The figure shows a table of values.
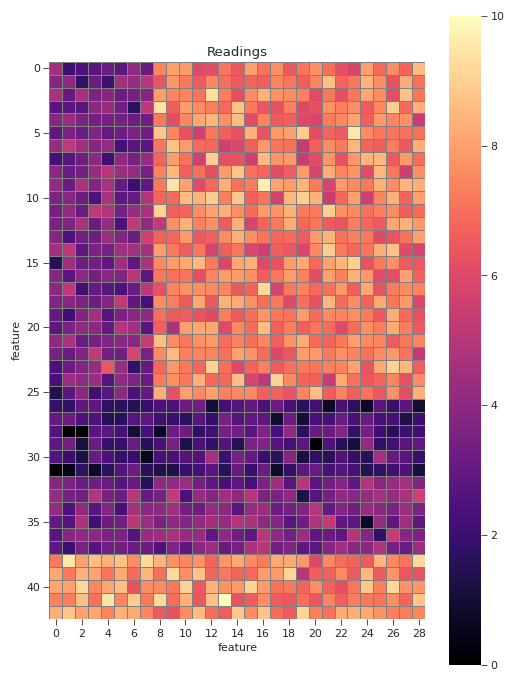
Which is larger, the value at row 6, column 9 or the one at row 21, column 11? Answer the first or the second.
the first
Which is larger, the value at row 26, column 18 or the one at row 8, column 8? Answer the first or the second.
the second
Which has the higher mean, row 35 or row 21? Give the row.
21
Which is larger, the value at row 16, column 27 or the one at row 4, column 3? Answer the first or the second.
the first
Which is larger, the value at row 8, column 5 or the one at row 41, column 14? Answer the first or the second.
the second
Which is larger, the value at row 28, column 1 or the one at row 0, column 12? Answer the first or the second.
the second
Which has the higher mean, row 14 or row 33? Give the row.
14
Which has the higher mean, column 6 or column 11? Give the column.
11
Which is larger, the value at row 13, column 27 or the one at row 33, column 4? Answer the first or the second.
the first
